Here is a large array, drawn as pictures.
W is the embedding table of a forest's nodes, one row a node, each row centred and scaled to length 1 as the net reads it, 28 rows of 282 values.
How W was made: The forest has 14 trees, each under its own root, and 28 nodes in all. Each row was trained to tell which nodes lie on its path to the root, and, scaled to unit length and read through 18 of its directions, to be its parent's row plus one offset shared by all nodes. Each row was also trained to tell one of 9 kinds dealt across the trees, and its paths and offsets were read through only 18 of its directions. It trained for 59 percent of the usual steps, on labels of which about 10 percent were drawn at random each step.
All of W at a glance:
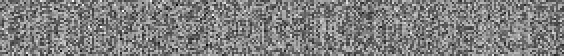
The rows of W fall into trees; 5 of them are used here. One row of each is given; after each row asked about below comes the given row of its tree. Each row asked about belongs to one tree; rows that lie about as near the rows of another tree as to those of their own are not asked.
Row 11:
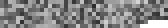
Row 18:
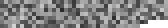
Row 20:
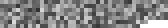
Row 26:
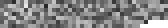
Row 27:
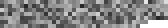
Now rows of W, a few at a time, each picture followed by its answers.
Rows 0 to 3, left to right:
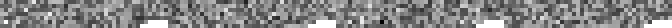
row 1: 18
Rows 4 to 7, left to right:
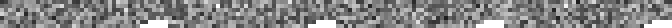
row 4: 11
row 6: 27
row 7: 20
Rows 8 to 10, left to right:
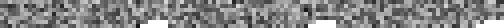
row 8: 27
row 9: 20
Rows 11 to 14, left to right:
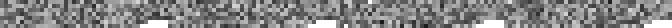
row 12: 26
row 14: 20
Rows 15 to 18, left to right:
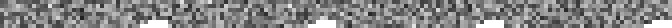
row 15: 26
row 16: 11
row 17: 26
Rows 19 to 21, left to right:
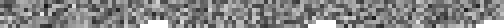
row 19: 27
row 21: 27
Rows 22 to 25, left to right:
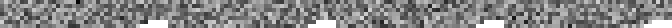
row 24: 18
